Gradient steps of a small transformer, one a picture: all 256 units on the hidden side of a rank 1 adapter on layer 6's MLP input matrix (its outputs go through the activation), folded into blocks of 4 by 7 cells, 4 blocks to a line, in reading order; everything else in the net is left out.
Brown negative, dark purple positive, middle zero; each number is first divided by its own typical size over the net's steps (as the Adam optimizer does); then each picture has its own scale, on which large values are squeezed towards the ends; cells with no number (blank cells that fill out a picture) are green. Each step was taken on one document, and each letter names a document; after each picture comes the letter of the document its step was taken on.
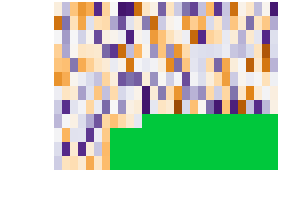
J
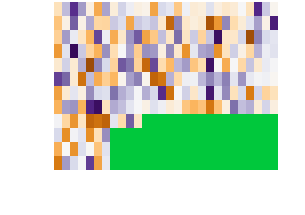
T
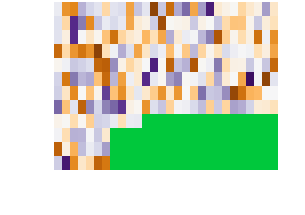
T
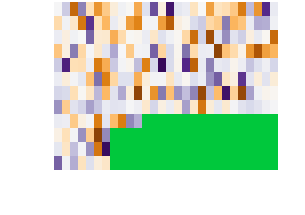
T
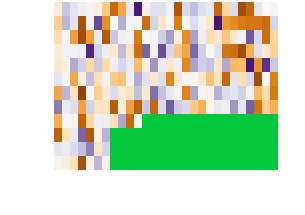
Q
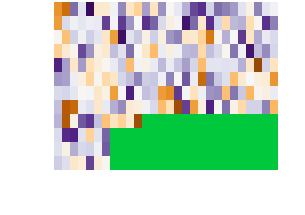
J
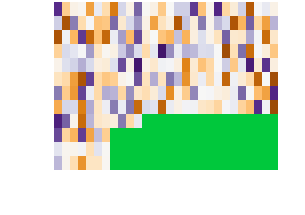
Q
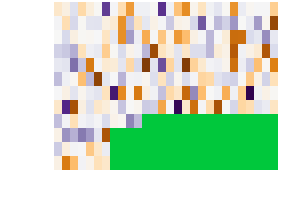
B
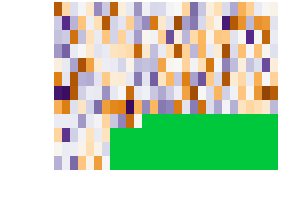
Q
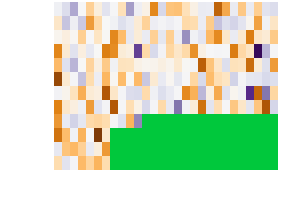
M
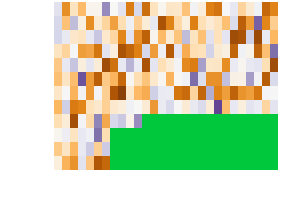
T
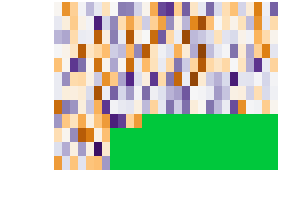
J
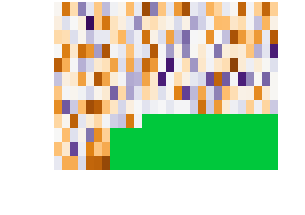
T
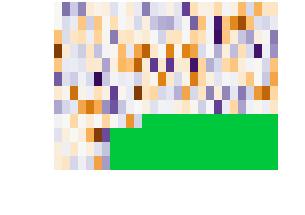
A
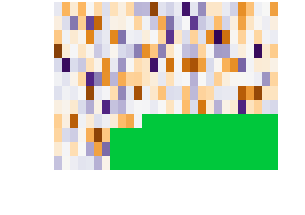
A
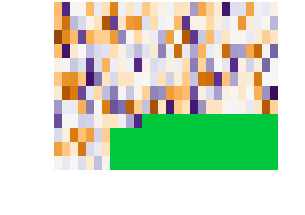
Q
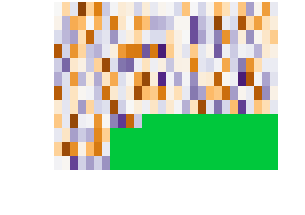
T
